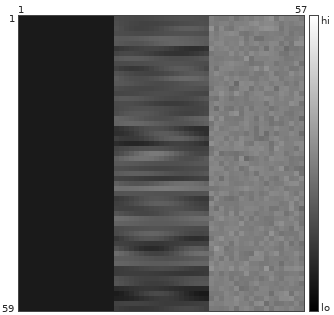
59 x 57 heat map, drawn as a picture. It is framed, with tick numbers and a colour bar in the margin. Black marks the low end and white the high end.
The table splits into one row of 3 panels. Panel 1,1: very low, flat. Panel 1,2: low, streaked across. Panel 1,3: middling, fine-grained, faint in contrast.
